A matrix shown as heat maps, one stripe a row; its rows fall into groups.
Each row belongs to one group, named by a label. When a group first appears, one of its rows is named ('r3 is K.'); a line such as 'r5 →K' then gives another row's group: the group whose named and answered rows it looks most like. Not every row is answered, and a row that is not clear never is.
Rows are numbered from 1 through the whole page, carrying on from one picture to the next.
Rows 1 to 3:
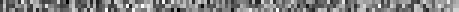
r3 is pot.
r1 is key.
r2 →key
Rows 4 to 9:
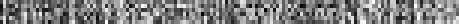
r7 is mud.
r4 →key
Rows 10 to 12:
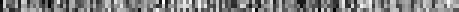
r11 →key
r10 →key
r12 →mud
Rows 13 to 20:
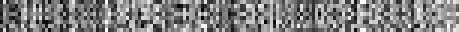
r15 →mud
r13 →key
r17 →mud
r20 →key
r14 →mud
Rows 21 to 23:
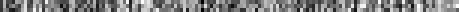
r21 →key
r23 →mud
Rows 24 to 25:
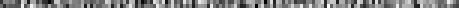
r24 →mud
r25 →mud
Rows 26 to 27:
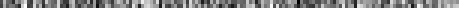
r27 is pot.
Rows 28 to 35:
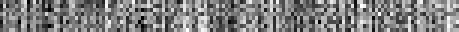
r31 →key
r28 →mud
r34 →mud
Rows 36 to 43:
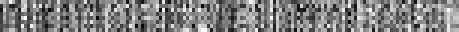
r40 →pot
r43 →pot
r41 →pot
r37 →mud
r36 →pot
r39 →pot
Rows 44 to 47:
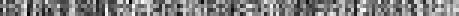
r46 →key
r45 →pot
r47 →mud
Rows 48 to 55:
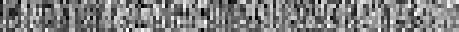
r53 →key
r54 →mud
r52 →key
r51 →mud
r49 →mud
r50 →mud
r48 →pot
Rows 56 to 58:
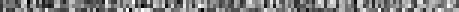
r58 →key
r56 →mud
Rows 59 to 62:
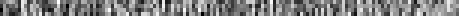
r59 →pot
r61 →mud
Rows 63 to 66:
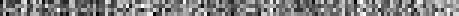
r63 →mud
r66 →key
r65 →pot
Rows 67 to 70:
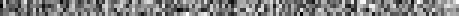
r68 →key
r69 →mud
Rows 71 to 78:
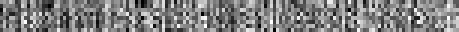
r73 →key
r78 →pot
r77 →key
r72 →mud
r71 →mud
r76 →pot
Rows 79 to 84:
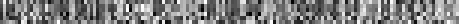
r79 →key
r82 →key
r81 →key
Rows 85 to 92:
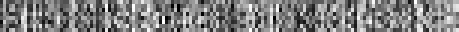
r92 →pot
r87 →pot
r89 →pot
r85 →key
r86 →pot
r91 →mud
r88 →mud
